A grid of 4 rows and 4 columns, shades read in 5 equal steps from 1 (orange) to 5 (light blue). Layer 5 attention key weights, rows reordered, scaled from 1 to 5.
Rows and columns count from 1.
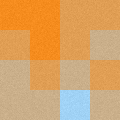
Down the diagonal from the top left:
1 1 3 3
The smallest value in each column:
1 1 2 2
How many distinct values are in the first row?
2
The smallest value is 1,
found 3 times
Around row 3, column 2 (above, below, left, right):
1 3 3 3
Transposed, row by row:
1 2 3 3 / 1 1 2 3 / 2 2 3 5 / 2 3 2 3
